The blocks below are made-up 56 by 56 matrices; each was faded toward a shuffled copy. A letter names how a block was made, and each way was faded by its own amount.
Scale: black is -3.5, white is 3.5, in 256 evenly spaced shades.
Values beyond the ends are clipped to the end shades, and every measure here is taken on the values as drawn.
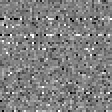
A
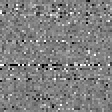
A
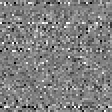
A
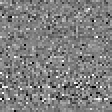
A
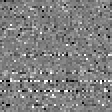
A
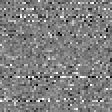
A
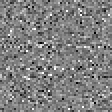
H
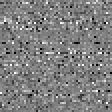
A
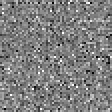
H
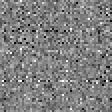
H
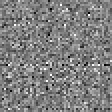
H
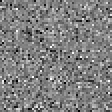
H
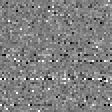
A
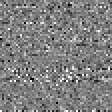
A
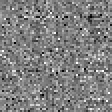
H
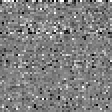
A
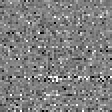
A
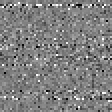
A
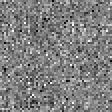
H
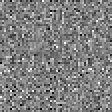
H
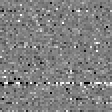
A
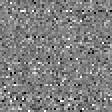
A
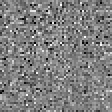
H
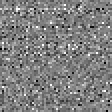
H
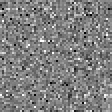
H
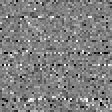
A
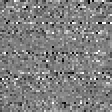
A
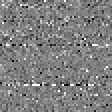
A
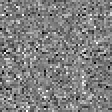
H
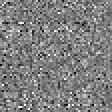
H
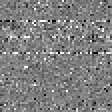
A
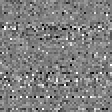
A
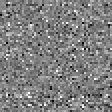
H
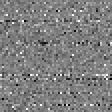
A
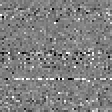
A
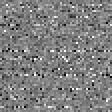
A
